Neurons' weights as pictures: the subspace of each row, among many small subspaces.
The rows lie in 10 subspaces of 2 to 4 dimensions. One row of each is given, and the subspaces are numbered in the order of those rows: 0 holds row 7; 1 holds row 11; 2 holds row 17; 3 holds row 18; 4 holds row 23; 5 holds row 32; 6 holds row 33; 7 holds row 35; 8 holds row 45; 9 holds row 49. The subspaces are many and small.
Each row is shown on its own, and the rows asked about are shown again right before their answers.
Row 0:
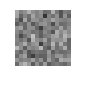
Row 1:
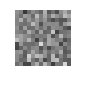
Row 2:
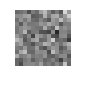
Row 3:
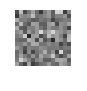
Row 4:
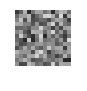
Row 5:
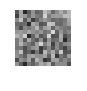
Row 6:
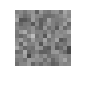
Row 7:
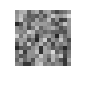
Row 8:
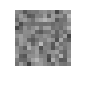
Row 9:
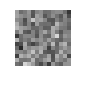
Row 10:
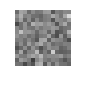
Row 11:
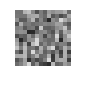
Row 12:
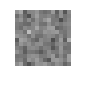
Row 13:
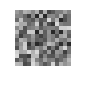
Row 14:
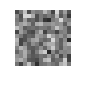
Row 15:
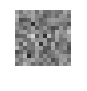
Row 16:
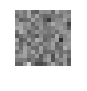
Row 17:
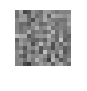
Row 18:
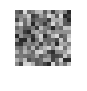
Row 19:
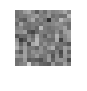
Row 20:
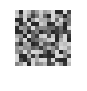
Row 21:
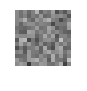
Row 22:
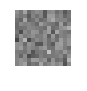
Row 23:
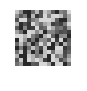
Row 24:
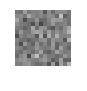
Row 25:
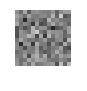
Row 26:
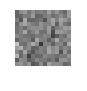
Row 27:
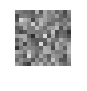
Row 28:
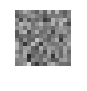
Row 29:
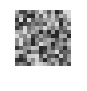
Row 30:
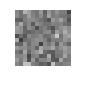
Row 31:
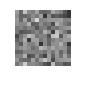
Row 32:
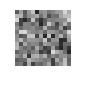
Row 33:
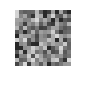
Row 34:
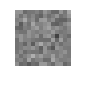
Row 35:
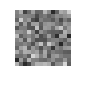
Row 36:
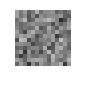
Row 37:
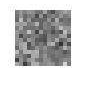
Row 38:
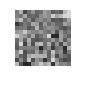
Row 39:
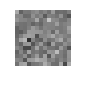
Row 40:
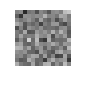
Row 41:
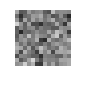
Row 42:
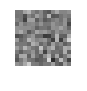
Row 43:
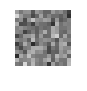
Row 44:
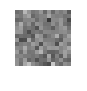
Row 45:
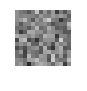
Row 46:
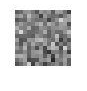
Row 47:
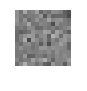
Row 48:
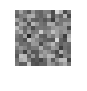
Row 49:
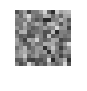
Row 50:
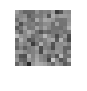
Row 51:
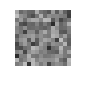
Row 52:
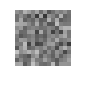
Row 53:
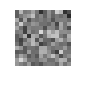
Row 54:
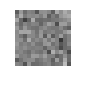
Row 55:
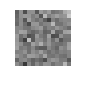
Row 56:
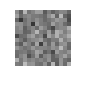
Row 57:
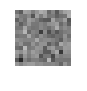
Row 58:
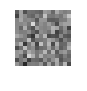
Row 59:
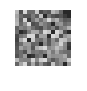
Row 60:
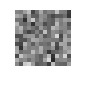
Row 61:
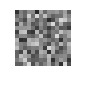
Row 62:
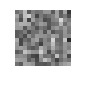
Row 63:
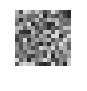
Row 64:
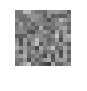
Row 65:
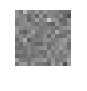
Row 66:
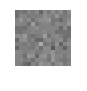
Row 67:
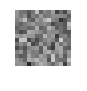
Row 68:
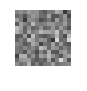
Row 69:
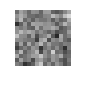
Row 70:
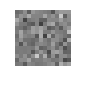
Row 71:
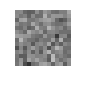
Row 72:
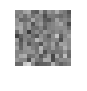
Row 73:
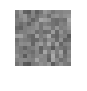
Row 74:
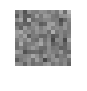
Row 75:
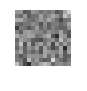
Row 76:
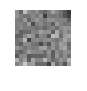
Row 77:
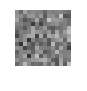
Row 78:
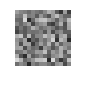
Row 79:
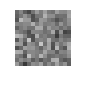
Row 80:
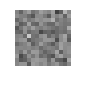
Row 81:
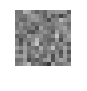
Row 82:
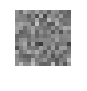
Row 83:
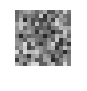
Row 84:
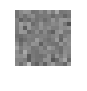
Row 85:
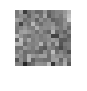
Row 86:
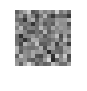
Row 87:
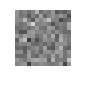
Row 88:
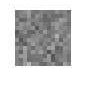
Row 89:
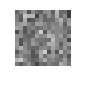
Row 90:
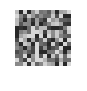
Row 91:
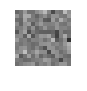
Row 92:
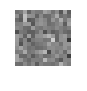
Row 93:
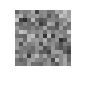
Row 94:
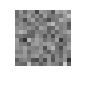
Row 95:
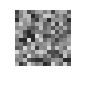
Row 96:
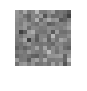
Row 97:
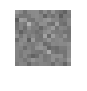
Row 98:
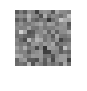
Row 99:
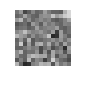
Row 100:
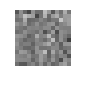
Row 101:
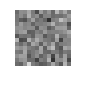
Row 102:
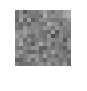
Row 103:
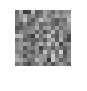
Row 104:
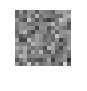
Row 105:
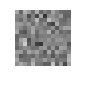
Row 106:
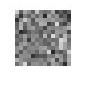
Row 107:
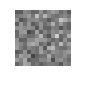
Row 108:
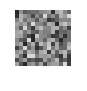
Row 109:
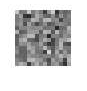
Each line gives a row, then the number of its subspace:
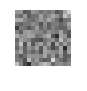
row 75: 0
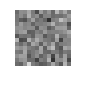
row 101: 8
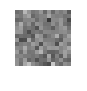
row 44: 3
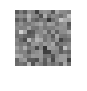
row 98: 0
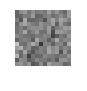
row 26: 6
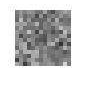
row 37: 7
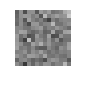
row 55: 1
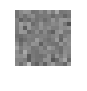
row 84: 6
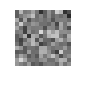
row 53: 2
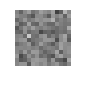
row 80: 9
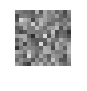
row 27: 5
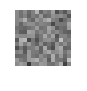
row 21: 8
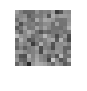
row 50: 2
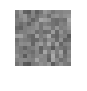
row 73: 9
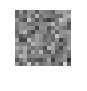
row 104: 4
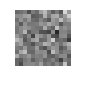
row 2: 2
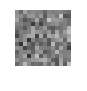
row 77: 3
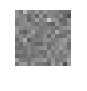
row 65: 4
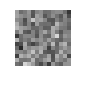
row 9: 6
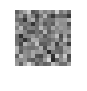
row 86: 6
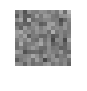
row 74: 2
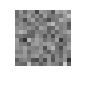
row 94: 8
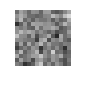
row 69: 0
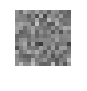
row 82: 7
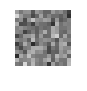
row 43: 6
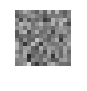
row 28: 6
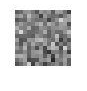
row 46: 0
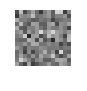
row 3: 2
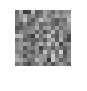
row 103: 9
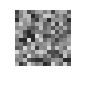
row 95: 3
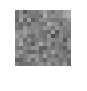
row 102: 2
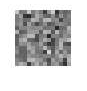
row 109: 9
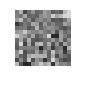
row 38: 0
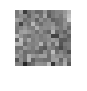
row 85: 3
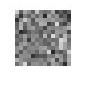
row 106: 5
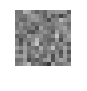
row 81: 1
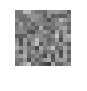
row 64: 1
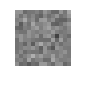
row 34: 7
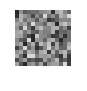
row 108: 5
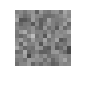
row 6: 5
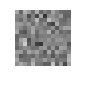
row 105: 7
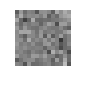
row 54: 5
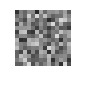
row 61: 7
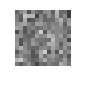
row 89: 9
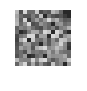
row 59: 1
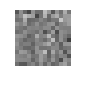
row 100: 2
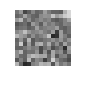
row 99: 0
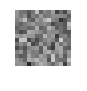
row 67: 8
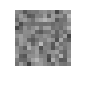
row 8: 9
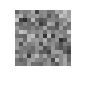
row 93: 5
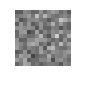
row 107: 7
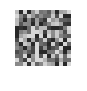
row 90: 5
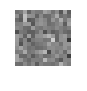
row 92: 9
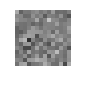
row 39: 3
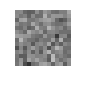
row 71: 4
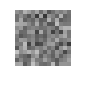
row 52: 7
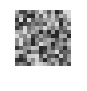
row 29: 2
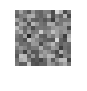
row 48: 9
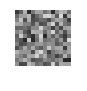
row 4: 3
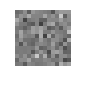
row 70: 3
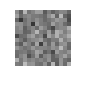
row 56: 5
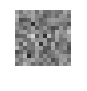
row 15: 5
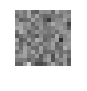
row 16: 6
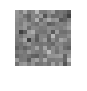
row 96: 0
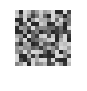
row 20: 9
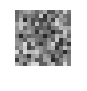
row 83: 7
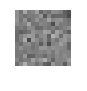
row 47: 1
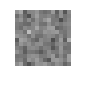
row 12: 2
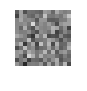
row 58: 5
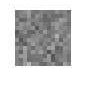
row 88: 4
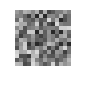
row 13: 7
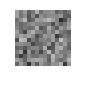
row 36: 4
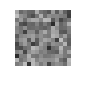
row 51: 6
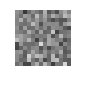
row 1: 6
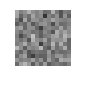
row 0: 5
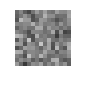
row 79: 3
